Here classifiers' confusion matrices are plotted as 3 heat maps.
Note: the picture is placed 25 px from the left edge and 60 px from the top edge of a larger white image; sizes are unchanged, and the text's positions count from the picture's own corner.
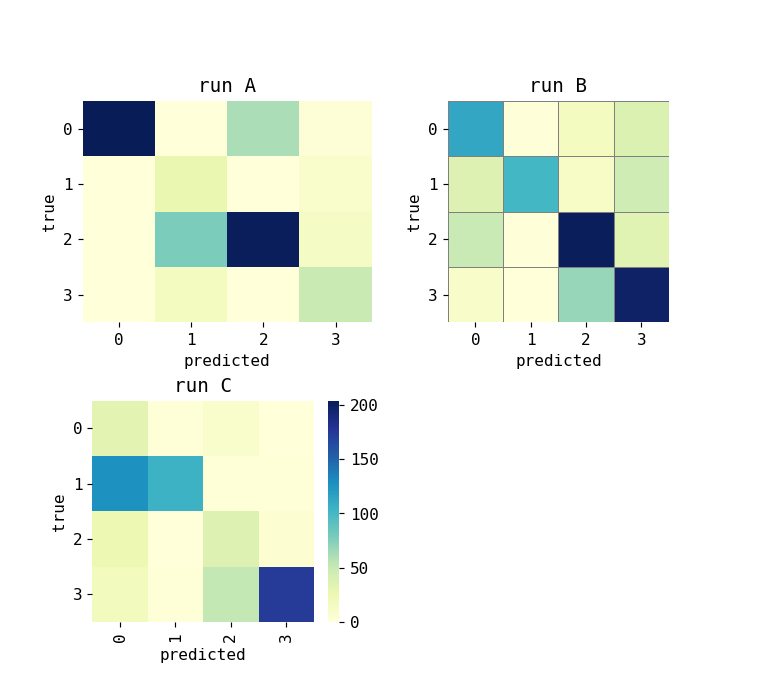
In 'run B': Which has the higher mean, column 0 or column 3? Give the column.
3
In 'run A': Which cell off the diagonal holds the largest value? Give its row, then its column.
2, 1
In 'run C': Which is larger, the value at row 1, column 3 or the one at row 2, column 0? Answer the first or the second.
the second
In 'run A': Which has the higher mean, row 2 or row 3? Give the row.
2
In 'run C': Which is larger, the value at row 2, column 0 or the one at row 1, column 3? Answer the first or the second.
the first
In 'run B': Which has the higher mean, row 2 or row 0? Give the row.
2
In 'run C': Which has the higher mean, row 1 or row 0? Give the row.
1
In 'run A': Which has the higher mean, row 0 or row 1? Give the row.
0
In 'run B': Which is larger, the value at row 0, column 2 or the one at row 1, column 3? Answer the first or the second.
the second
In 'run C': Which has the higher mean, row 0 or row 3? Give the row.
3
